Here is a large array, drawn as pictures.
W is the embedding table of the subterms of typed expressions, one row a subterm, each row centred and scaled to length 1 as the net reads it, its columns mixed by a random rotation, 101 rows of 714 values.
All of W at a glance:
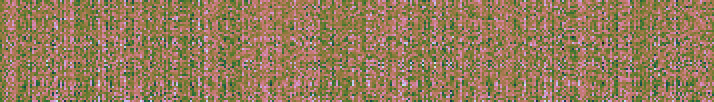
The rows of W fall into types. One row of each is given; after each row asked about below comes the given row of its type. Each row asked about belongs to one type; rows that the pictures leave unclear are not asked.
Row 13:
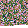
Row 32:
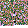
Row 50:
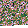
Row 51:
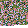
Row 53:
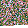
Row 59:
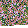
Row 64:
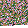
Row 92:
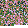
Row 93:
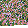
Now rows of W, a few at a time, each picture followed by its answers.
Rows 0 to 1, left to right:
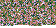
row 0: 32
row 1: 51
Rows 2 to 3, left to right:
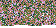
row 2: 59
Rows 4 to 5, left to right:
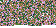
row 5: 92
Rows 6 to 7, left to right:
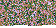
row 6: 64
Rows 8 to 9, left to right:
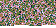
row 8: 93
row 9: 59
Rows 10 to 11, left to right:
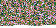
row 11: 51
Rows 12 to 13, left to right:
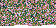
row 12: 92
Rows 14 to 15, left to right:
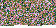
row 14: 13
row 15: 64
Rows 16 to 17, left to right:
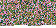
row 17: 53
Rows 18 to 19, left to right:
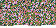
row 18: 92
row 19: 32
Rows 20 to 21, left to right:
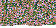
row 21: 51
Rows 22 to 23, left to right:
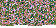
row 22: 51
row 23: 13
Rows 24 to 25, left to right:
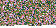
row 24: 51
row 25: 92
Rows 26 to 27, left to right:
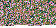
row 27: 50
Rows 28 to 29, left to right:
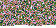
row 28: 93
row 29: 51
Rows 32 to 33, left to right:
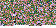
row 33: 50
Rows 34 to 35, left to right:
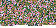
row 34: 59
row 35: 93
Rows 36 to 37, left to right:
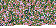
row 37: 53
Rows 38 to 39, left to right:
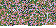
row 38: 64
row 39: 92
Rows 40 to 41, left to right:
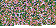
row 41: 51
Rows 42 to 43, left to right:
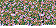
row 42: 32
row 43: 32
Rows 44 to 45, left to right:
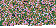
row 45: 32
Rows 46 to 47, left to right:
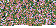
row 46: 13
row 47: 92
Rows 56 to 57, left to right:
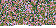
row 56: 53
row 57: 50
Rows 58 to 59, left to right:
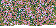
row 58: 53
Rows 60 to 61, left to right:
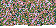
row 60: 53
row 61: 64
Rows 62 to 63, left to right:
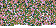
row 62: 92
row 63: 92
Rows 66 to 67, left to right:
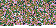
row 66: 92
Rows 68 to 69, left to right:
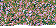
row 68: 13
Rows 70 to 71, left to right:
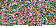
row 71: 93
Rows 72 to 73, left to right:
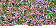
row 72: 59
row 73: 93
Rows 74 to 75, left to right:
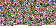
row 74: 32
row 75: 59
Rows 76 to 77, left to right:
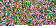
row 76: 13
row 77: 93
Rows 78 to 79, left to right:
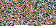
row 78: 92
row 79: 51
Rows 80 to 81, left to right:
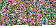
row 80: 64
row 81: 93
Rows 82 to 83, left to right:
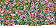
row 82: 32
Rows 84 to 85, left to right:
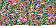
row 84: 64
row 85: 51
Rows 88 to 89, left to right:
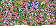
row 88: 53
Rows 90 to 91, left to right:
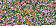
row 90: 50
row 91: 64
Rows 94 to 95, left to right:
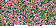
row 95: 50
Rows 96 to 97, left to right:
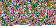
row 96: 59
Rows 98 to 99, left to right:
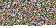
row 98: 32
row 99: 53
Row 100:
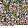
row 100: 50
